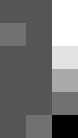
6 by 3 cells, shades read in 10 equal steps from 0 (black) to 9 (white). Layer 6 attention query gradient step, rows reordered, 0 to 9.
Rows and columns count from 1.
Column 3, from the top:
9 9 8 6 4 0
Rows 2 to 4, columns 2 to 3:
3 9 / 3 8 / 3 6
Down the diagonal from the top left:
3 3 8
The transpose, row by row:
3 4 3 3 3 3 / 3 3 3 3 3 4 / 9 9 8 6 4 0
